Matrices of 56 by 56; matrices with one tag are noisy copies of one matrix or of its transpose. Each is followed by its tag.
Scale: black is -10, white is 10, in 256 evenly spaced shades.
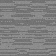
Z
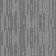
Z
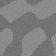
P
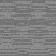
Z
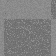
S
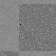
S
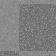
S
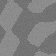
P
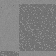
S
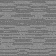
Z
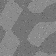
P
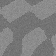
P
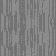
Z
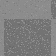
S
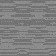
Z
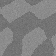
P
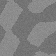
P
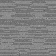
Z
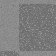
S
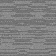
Z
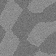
P
